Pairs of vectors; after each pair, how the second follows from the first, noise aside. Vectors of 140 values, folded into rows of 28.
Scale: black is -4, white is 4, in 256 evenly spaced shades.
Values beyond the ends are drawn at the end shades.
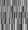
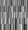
negated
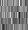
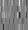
partly zeroed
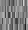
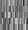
negated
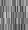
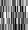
scaled up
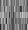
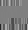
partly zeroed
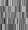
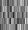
wrapped around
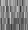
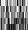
scaled up
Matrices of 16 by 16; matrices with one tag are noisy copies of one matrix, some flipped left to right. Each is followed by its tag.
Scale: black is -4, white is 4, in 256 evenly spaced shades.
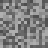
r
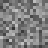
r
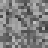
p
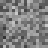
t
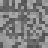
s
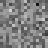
r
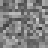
s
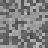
t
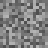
r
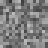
s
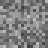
t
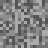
r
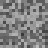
t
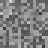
r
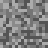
p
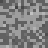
t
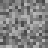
t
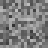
t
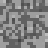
s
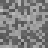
t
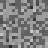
r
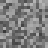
p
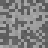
t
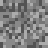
s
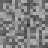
r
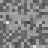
t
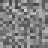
r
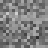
t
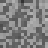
p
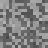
p
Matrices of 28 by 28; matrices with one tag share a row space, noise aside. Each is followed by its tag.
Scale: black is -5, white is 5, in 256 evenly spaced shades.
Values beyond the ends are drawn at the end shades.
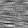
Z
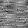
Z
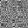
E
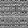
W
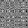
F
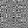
E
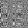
E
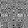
E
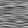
Z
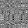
F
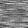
Z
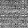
W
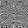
E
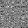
F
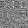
F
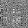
E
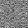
F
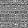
W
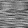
Z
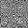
E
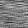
Z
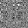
E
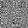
E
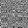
E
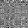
F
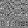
F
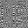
E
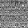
W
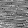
Z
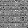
W
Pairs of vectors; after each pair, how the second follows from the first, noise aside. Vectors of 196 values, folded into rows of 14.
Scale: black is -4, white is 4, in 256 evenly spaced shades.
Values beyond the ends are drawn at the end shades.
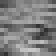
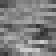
copied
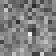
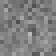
shrunk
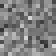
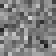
copied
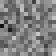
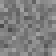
shrunk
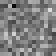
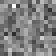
sign-scrambled
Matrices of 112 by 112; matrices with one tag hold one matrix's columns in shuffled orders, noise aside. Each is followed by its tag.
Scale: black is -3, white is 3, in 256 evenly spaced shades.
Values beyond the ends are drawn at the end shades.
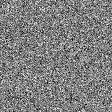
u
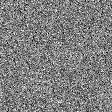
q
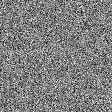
q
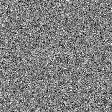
q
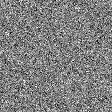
q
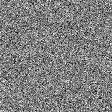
q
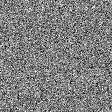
u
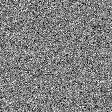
q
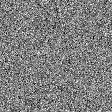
q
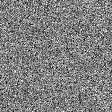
u
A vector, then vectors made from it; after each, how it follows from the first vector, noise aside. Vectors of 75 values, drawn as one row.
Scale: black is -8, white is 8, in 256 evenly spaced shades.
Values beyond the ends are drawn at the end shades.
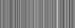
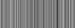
negated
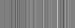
partly zeroed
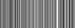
scaled up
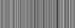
negated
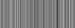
negated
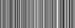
scaled up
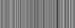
negated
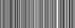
scaled up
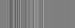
partly zeroed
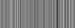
negated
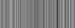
negated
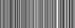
scaled up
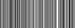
scaled up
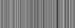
negated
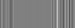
partly zeroed
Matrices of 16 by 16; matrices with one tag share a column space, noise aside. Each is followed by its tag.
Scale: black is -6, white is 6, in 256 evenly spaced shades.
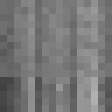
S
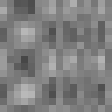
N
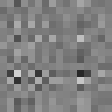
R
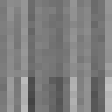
S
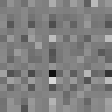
R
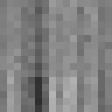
S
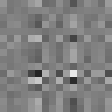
R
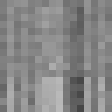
S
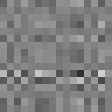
R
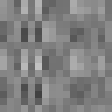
N
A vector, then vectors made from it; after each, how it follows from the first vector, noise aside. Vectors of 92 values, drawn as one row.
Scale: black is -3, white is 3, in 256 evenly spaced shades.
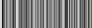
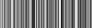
wrapped around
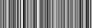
wrapped around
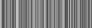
shrunk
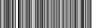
wrapped around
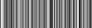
wrapped around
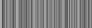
shrunk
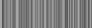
shrunk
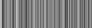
shrunk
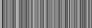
shrunk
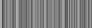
shrunk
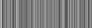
shrunk
